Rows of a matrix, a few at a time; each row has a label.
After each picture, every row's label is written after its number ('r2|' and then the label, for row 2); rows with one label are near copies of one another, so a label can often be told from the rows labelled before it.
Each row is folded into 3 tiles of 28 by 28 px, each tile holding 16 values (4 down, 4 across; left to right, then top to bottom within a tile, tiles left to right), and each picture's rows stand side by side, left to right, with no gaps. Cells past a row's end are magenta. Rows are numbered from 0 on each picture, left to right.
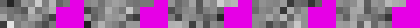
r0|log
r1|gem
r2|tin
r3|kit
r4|tin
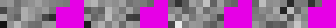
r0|gem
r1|gem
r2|log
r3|kit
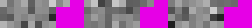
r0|tin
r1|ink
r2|gem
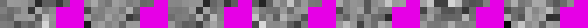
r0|kit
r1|gem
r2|kit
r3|log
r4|tin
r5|ink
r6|gem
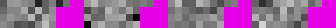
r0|kit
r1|gem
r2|ink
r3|log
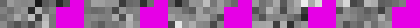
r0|kit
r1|kit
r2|log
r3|tin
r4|ink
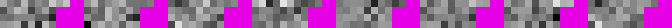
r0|tin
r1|gem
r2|log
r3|ink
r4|kit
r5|tin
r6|tin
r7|log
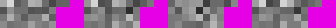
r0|ink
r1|ink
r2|kit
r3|ink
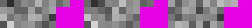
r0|log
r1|log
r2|tin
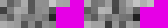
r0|tin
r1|tin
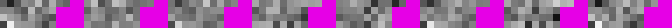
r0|log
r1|ink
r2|log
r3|tin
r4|kit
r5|log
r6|tin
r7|log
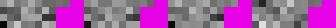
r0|gem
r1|gem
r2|gem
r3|log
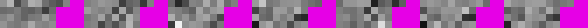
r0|ink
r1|kit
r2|log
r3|gem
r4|kit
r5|gem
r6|gem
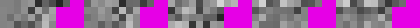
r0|kit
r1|kit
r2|tin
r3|ink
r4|ink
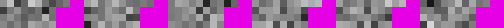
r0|ink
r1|gem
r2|kit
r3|tin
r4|tin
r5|log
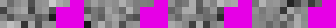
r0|tin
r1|gem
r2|tin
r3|kit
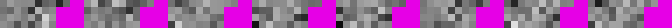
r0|kit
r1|ink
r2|log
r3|gem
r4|gem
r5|kit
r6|log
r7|log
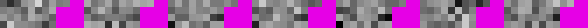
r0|log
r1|tin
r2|gem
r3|gem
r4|gem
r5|kit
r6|tin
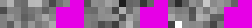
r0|ink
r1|kit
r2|log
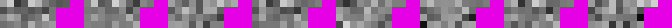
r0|ink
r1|ink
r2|tin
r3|ink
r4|log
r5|gem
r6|ink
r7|tin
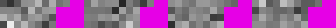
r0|log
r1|kit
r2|gem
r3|ink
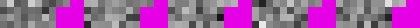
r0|ink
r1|gem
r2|tin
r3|log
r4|tin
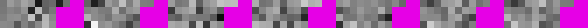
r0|kit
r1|log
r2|tin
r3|tin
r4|gem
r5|log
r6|log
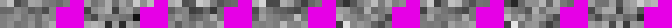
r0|ink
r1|tin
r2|ink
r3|ink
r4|log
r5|ink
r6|log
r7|tin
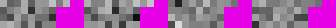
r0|tin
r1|tin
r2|log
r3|gem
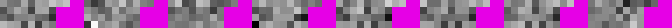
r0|tin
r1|log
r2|ink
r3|gem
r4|tin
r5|tin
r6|tin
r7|kit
